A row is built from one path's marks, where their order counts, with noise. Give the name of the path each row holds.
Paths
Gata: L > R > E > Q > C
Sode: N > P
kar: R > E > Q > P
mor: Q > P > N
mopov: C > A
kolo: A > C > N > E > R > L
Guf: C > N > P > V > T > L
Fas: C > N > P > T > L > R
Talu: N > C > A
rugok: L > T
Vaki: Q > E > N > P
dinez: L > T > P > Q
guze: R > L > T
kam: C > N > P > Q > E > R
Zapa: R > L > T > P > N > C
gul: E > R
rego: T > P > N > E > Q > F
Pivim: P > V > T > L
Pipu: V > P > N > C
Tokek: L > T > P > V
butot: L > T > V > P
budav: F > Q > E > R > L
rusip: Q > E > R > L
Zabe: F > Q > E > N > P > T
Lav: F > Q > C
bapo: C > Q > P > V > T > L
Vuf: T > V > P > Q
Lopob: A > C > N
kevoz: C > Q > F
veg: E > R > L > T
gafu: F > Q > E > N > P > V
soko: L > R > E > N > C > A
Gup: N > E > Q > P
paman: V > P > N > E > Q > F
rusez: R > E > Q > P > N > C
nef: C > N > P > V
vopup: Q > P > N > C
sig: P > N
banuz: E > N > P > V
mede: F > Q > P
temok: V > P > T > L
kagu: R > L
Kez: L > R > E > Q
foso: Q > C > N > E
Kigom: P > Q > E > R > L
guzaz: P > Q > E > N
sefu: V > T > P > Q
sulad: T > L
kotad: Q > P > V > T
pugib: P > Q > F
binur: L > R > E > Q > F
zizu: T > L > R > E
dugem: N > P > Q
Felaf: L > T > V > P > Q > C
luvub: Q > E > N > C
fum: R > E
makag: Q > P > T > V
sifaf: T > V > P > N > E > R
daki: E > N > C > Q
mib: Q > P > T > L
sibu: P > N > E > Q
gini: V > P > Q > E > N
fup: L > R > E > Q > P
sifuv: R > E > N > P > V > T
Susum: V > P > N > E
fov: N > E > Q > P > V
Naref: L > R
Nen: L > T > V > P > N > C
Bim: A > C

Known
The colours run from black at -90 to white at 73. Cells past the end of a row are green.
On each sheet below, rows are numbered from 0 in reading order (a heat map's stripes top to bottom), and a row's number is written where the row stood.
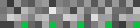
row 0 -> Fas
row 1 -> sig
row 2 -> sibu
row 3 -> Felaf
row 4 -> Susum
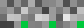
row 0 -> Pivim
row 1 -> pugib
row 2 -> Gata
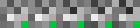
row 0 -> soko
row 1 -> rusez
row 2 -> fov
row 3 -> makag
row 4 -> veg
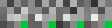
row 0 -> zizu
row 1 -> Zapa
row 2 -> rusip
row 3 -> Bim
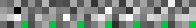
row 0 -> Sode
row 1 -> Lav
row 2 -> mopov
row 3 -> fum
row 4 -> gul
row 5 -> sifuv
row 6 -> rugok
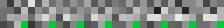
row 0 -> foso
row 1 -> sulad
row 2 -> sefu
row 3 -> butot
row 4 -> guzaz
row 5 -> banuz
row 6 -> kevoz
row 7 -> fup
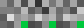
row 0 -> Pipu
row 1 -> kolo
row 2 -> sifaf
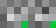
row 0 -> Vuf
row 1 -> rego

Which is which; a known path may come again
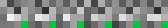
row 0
binur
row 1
fov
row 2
Nen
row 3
Kigom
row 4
kotad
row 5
Gup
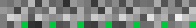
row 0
sibu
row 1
temok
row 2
Lopob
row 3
Fas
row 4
Guf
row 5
luvub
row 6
rusez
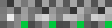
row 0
Bim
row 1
mede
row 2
Zabe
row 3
gafu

